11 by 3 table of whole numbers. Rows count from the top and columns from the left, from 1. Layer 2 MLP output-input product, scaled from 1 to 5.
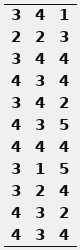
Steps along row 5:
up down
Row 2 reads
2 2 3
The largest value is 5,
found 2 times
